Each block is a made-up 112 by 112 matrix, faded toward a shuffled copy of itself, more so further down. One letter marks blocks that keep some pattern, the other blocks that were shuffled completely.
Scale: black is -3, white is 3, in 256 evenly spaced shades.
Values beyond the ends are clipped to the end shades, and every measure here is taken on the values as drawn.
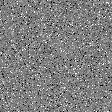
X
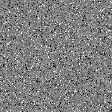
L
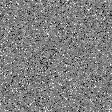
X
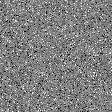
X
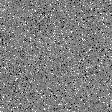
X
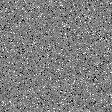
X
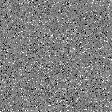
L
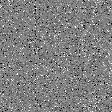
L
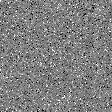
X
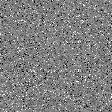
L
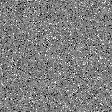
L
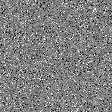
L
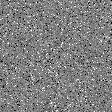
X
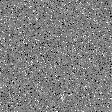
X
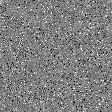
X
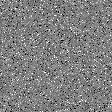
X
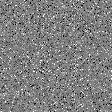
L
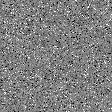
X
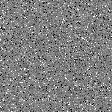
L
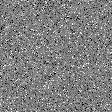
X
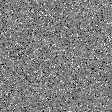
X
